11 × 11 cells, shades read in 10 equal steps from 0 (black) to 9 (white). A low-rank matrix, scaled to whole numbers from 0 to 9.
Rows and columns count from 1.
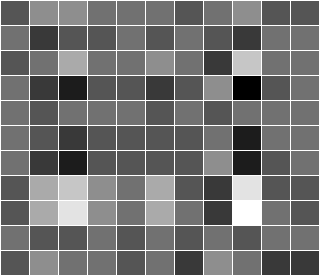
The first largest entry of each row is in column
2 1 9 8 1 1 8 9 9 1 2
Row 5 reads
4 3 4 4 4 3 4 3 4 4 4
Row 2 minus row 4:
0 0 2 0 1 1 1 -2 2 1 0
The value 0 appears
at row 4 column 9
